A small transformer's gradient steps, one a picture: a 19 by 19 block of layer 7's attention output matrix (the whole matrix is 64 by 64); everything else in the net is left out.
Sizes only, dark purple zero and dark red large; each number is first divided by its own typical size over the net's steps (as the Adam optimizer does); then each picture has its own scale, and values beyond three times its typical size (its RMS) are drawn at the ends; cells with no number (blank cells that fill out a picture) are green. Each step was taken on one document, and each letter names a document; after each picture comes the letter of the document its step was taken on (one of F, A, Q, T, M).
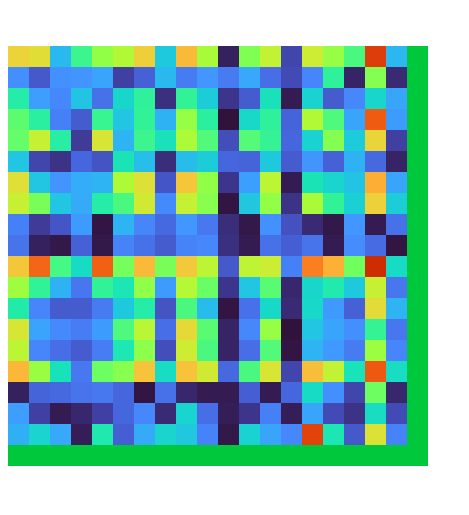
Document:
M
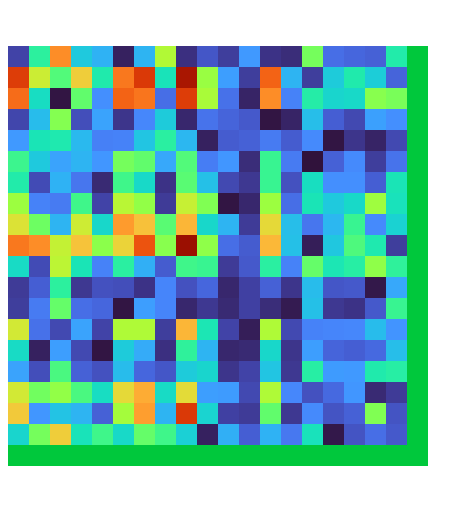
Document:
M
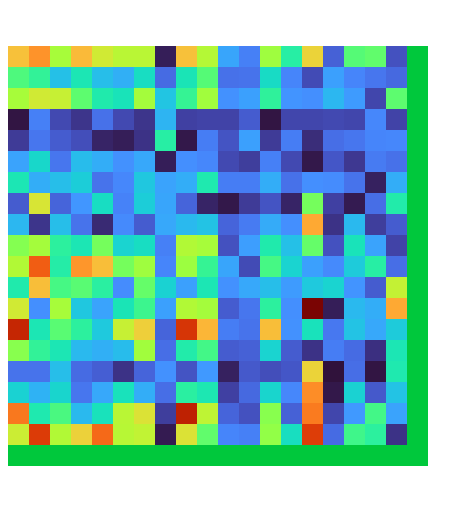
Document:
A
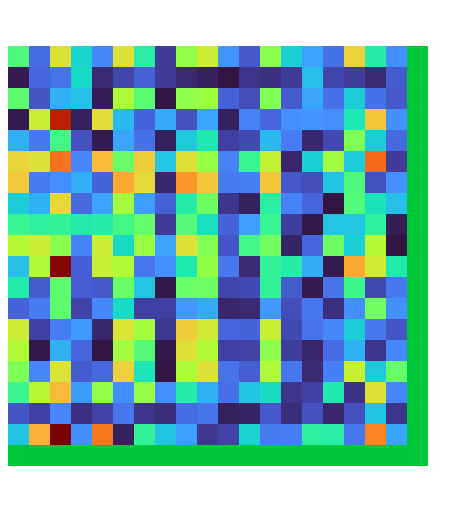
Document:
M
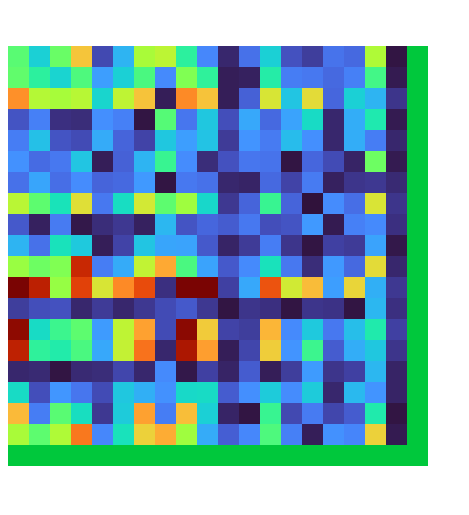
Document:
A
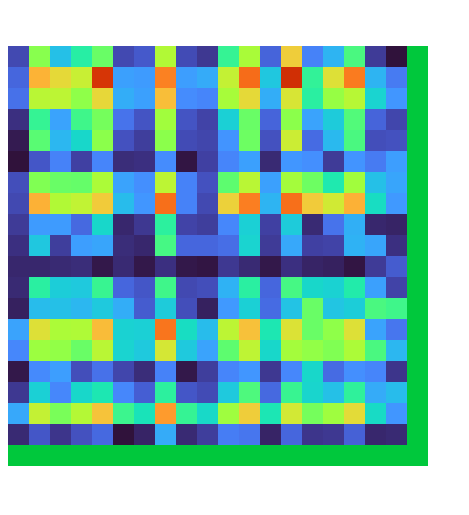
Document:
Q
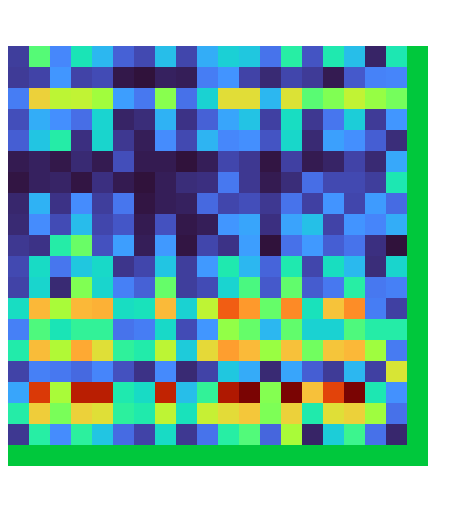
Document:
Q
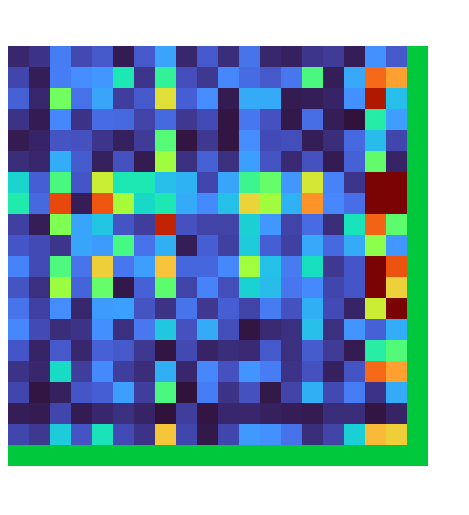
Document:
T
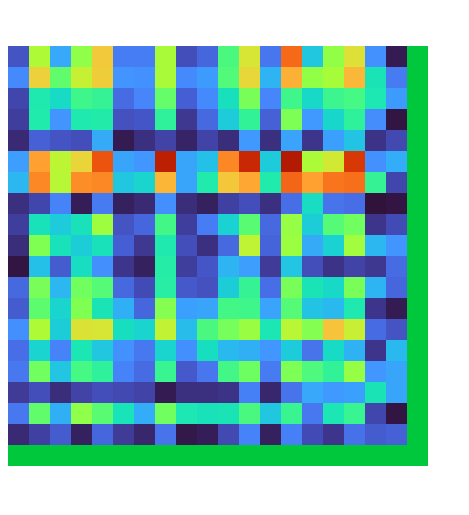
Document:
Q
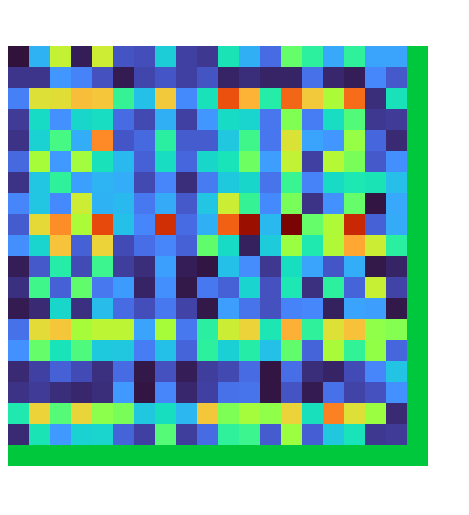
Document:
Q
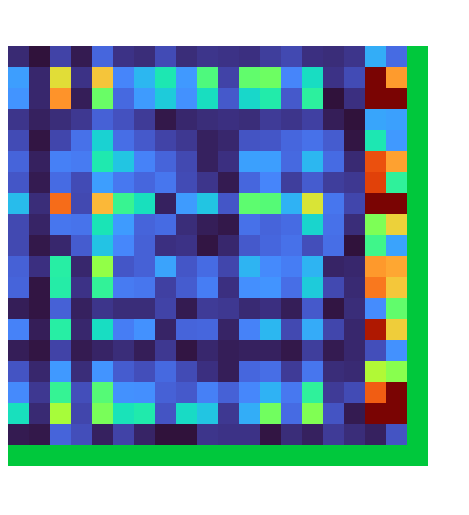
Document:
T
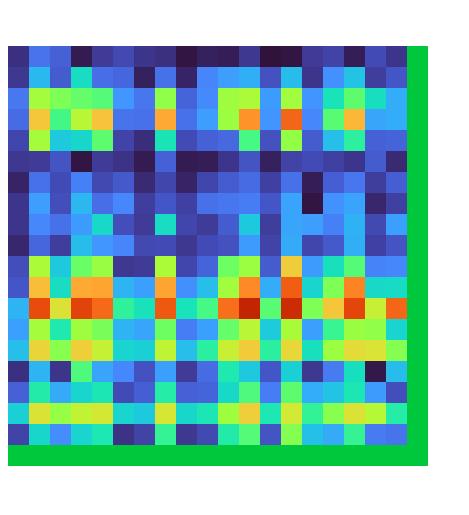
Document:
Q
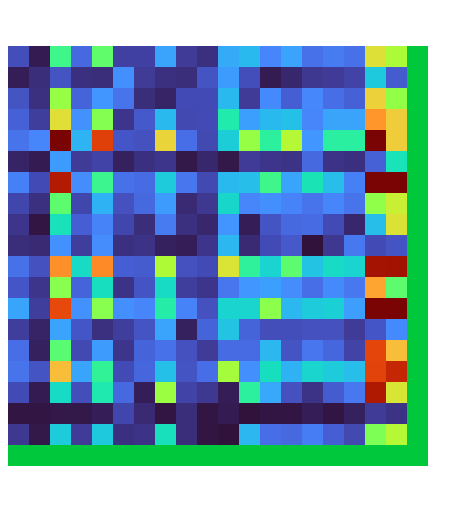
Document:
T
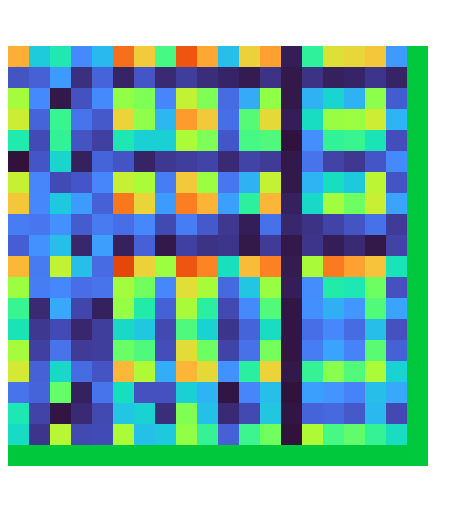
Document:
M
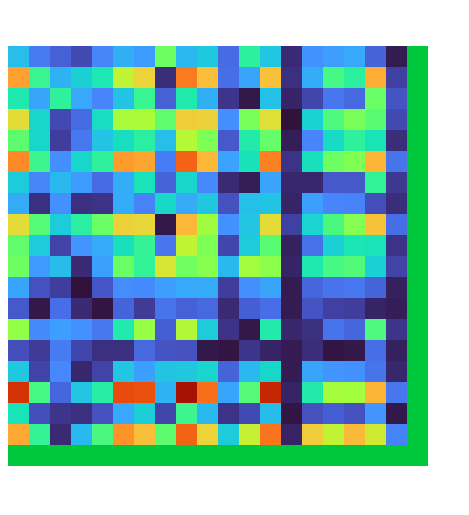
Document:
M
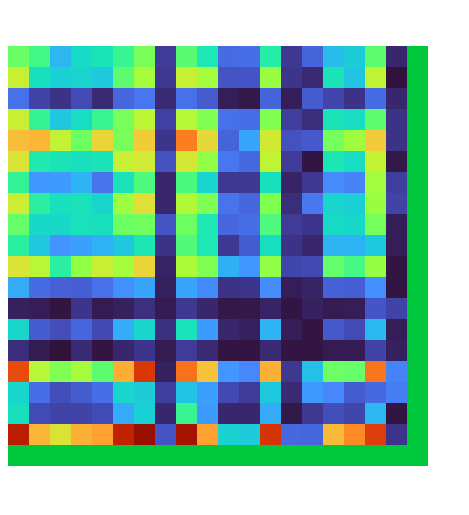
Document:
M
